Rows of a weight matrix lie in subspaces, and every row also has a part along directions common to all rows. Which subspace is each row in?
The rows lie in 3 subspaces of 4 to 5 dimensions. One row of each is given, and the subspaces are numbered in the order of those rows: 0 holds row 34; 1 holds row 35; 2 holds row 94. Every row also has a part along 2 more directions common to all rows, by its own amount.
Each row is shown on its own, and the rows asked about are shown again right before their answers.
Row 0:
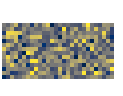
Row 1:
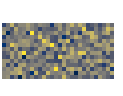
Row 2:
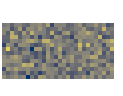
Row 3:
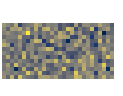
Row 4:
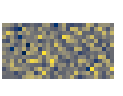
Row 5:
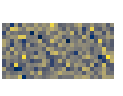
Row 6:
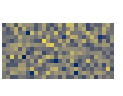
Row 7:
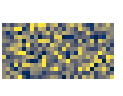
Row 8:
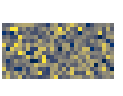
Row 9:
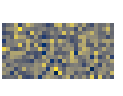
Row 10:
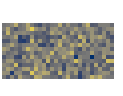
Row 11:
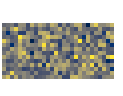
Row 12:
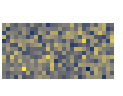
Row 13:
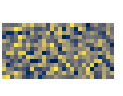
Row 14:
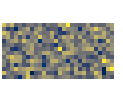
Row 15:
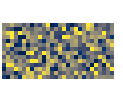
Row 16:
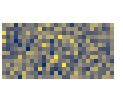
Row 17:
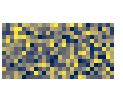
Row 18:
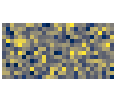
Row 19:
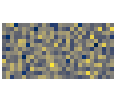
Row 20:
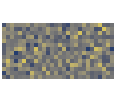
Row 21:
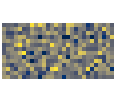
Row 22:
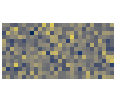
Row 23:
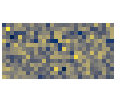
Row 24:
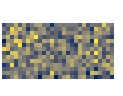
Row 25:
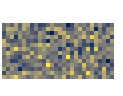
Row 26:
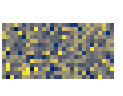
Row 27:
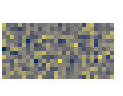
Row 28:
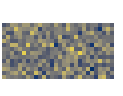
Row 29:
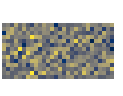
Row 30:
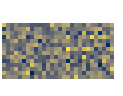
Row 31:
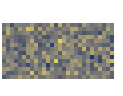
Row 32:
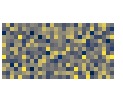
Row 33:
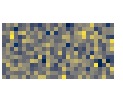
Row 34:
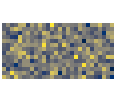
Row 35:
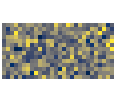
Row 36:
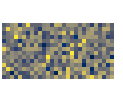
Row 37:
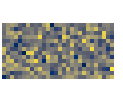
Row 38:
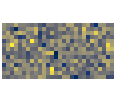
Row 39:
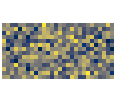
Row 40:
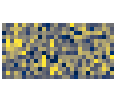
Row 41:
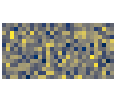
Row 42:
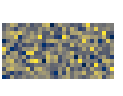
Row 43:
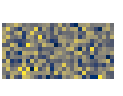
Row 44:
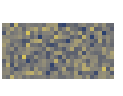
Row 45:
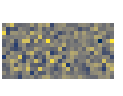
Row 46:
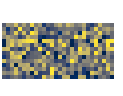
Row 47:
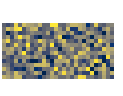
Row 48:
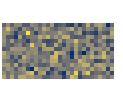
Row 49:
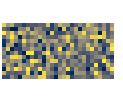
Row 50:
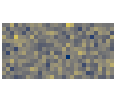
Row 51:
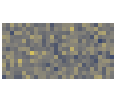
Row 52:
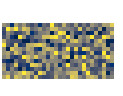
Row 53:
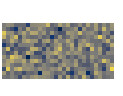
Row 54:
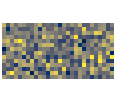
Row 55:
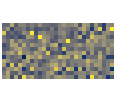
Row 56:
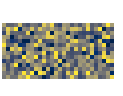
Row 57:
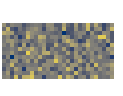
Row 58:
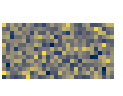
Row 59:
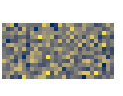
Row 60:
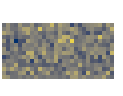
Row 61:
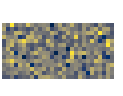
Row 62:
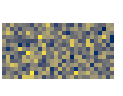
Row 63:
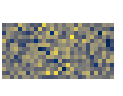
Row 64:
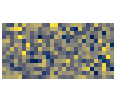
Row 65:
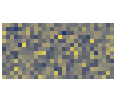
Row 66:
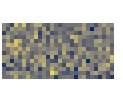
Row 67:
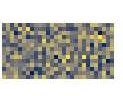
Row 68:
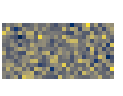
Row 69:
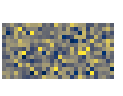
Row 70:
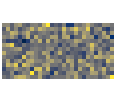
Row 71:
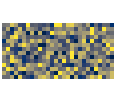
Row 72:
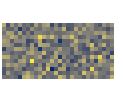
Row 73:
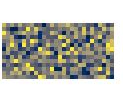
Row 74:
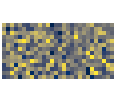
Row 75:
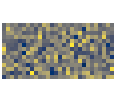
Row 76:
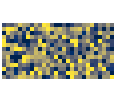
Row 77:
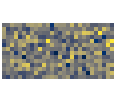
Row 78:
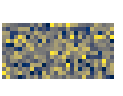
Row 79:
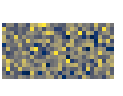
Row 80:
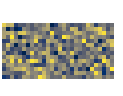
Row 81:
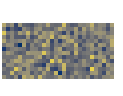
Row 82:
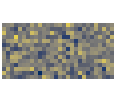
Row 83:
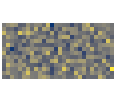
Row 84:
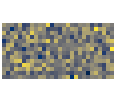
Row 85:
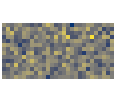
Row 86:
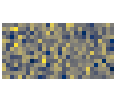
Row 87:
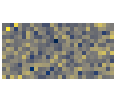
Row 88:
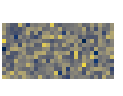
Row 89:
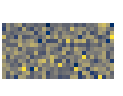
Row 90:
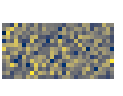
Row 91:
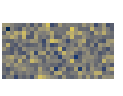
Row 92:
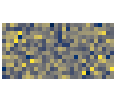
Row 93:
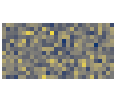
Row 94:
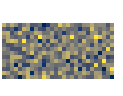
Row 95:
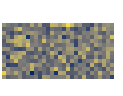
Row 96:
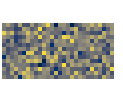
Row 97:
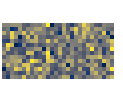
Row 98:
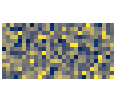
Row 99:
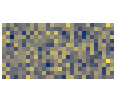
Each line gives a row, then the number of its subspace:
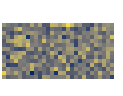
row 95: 2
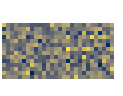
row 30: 2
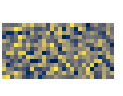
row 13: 1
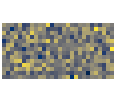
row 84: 2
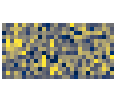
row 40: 0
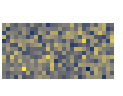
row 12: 1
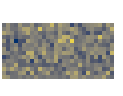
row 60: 0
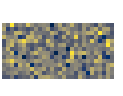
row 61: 2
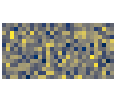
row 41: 2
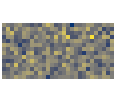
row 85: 2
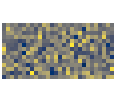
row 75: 0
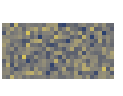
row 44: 1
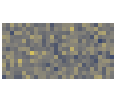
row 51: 2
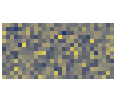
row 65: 0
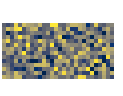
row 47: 1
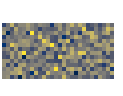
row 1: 1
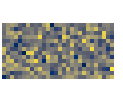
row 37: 0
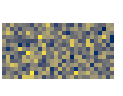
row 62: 1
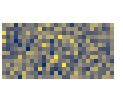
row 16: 0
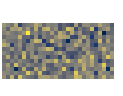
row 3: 1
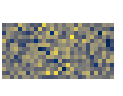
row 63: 1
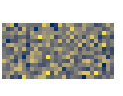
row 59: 1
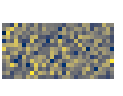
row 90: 0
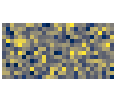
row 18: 2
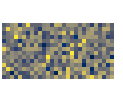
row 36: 0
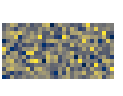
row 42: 0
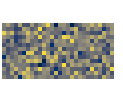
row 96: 0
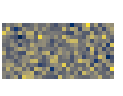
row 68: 1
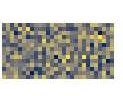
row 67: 2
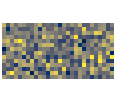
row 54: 0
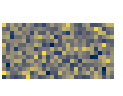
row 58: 2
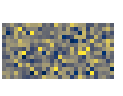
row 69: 1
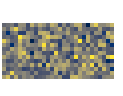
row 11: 0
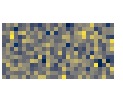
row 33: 2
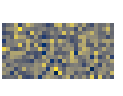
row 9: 0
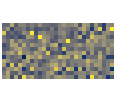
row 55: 1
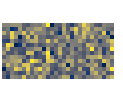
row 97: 2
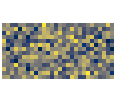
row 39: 1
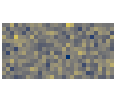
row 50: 2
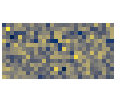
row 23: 1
